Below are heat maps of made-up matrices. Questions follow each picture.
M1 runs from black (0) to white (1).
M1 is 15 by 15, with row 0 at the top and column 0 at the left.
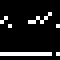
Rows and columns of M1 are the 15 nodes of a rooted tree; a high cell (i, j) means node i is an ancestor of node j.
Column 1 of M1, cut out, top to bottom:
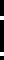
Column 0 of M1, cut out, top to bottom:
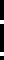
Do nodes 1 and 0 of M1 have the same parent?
no
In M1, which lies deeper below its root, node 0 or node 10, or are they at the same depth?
the same depth
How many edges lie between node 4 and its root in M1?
1
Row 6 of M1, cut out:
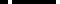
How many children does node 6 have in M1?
2
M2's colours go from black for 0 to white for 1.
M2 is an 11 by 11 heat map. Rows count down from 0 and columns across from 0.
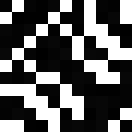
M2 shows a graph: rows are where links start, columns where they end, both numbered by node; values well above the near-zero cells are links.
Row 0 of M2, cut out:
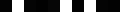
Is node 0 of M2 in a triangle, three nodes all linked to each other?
yes
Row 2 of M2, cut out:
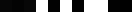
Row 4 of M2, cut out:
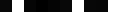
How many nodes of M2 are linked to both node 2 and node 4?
0
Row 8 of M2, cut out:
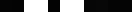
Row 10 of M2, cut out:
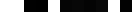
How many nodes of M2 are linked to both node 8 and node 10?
0
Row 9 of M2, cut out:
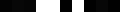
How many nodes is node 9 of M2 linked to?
4
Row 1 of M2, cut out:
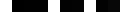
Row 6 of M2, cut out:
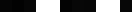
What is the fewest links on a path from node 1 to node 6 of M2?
2
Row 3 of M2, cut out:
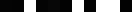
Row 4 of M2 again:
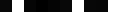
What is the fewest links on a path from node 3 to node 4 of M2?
2
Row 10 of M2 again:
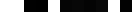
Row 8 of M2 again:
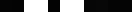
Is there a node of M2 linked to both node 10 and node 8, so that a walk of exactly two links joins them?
no
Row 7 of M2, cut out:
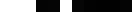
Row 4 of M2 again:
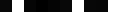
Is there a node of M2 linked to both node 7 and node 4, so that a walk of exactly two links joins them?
yes
